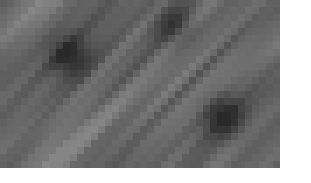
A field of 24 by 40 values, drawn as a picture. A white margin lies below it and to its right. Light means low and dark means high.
There are three bumps. On average the colour sits 60% of the way up the scale. The grain runs diagonally up to the right.
